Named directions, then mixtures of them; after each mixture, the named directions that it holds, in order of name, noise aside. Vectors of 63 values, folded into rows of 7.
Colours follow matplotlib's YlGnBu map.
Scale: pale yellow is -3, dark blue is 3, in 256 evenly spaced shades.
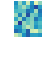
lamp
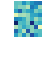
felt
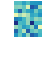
felt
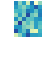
lamp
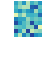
felt, lamp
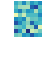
felt, lamp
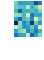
felt, lamp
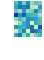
felt, lamp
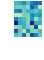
felt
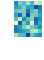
felt, lamp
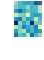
felt, lamp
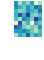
felt, lamp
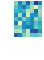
lamp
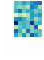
felt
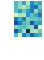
felt, lamp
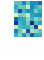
felt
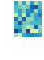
felt, lamp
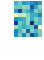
felt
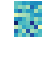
felt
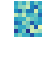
felt, lamp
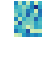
lamp
